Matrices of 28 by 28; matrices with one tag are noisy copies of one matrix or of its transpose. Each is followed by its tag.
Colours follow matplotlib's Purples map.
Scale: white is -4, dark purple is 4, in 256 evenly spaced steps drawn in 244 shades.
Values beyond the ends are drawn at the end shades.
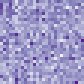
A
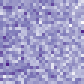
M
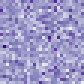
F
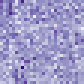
A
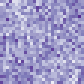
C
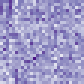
A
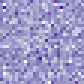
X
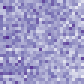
M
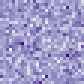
F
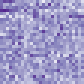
A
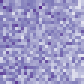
M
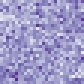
C
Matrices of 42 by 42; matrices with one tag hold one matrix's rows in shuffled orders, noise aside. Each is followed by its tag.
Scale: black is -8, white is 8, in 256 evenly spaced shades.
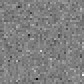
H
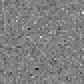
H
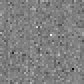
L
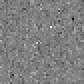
L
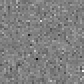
H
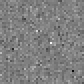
L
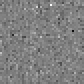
L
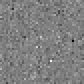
L
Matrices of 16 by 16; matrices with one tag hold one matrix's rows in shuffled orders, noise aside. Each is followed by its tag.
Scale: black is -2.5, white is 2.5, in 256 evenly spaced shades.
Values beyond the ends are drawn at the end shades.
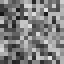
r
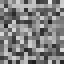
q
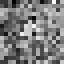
r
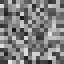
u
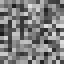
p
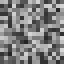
p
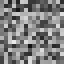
q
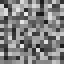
u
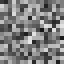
p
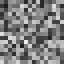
u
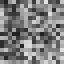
r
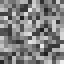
p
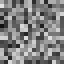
u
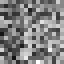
r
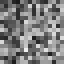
r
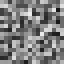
p
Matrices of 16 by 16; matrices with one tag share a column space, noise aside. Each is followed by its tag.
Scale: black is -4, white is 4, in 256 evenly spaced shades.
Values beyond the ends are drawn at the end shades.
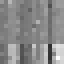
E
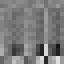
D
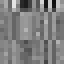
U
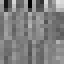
U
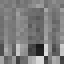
D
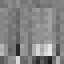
D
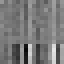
E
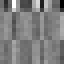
U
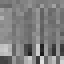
D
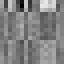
U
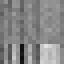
E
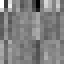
U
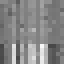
E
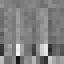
D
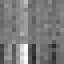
E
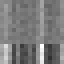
E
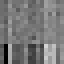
E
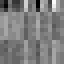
U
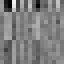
U
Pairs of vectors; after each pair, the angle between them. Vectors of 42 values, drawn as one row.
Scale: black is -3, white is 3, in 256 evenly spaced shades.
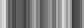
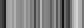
nearly opposite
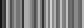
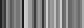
nearly parallel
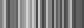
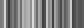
nearly parallel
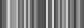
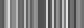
nearly parallel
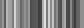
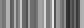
partly aligned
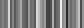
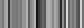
nearly opposite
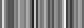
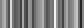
orthogonal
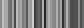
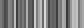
nearly opposite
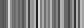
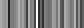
nearly opposite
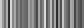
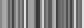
orthogonal
